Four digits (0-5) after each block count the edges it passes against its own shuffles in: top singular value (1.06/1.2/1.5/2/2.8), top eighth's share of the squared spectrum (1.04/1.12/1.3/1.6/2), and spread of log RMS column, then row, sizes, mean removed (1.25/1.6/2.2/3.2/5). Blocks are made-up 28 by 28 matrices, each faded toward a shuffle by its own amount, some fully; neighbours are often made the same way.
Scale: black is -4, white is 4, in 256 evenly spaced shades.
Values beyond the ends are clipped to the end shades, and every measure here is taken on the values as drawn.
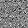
1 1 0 0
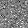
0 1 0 0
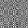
4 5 3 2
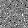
1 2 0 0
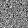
1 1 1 0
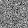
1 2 0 0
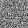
0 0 0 0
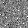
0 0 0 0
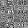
3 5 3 2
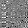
4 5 2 2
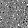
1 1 0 0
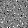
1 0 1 0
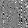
2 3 2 0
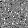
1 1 0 0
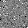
1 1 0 0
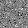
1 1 0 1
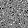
0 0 0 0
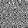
3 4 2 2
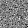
0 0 0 0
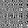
4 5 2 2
